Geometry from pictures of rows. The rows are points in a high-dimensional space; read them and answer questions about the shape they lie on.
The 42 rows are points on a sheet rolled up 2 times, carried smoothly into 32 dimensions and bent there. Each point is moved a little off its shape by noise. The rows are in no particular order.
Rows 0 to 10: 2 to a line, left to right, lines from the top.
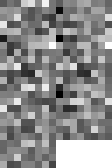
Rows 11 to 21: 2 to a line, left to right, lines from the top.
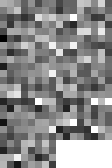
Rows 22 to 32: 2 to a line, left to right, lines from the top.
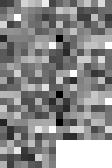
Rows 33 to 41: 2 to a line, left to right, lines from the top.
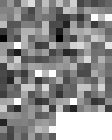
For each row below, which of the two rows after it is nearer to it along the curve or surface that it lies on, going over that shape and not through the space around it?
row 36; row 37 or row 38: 37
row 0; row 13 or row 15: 13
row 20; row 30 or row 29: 30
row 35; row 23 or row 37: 23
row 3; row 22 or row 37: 37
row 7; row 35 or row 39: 35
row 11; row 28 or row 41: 41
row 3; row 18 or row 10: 18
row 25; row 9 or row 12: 12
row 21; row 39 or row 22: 39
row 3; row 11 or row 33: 11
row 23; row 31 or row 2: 31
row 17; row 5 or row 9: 5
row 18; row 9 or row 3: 3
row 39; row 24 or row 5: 5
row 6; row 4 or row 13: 4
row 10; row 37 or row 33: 33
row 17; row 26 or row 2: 2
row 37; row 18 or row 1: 18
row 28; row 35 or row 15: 35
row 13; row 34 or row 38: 34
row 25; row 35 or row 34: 34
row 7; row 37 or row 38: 37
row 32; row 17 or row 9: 9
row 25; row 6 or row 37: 37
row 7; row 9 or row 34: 34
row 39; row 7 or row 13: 7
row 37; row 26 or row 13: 13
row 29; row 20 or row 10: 20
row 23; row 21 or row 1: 21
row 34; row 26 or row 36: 36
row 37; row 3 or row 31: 3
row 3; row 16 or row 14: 14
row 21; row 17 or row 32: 32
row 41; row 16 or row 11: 11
